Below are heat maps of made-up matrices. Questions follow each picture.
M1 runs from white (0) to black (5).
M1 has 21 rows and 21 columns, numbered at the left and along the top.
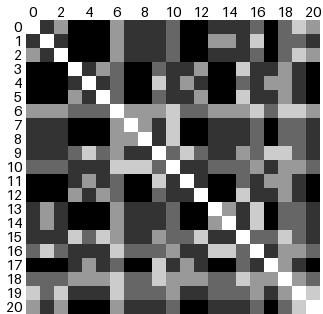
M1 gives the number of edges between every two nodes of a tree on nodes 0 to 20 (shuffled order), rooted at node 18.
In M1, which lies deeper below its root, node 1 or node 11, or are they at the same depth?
node 1
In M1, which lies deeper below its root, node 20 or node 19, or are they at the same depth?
node 20
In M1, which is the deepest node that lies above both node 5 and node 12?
15
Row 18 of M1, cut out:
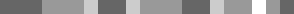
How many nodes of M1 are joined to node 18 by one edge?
3
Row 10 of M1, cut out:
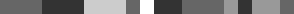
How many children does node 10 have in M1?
2
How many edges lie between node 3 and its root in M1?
2
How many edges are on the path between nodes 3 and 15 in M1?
1
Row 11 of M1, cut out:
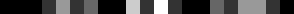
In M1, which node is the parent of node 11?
9
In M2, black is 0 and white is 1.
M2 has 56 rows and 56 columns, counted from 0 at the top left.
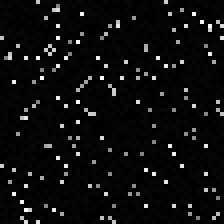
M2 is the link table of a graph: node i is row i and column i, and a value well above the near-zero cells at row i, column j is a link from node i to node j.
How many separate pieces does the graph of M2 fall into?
1
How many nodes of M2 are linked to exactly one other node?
11
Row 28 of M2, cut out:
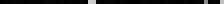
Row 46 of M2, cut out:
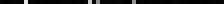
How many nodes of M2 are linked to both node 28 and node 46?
1
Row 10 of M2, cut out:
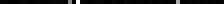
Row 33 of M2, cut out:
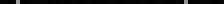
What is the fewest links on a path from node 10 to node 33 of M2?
4
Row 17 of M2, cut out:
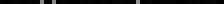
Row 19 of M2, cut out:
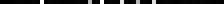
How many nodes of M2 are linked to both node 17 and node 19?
2
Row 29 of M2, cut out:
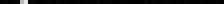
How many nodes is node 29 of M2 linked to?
2
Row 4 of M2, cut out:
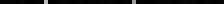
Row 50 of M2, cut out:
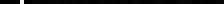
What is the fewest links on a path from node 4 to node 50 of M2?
6
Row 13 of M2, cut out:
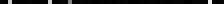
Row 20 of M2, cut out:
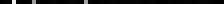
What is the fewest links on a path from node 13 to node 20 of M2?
5
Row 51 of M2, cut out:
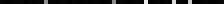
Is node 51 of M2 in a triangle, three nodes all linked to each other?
yes
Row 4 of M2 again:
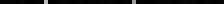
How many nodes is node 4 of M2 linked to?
2
